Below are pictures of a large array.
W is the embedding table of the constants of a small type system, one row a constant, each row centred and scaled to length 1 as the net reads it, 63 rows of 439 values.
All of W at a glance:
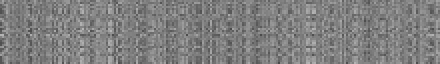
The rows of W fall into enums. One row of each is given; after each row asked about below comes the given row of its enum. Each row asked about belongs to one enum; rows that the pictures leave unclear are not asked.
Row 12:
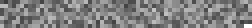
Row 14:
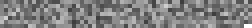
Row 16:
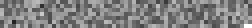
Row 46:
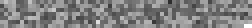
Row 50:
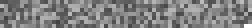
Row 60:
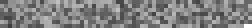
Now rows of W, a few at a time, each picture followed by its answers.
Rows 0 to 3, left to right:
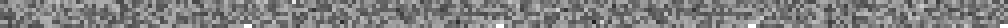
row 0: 60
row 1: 46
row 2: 46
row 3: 14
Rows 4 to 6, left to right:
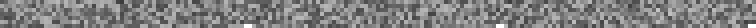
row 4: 60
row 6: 12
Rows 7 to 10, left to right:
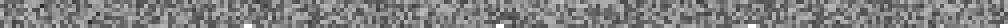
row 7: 16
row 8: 50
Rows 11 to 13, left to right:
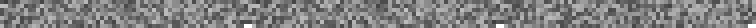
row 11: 12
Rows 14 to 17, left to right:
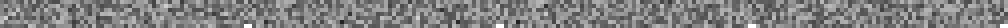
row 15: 16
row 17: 50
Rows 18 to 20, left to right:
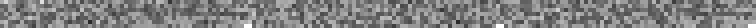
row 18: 46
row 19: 16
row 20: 46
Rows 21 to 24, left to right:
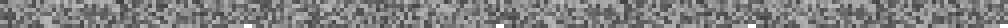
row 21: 60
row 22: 50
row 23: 60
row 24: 60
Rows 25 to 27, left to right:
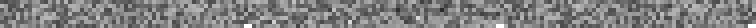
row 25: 50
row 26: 46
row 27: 50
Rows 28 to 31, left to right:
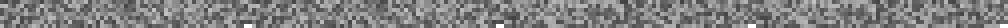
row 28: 12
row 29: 12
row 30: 60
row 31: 60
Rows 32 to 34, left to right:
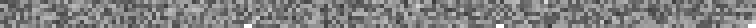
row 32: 50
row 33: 14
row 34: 46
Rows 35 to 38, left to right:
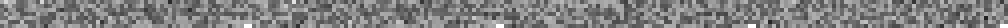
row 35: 46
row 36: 46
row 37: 60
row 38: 16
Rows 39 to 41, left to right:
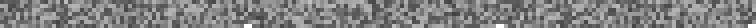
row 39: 50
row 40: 60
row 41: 50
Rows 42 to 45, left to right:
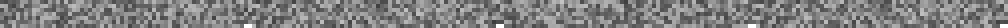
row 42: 50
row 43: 12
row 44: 60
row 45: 12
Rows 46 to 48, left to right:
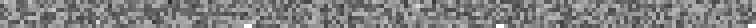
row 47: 14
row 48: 50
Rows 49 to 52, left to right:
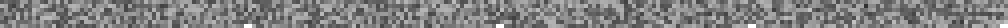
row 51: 60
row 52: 46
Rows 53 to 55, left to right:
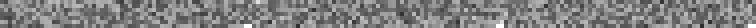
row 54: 46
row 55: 16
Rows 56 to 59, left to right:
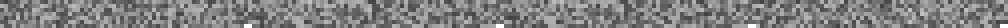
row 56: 50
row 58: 60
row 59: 12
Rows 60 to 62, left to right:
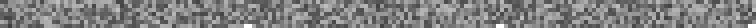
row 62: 50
